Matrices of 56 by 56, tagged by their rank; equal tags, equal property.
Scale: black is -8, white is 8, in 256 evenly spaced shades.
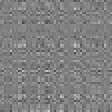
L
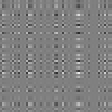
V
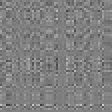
L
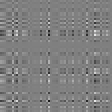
V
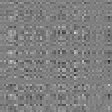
L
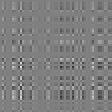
V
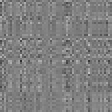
L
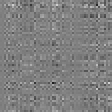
L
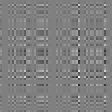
V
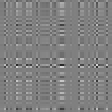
V
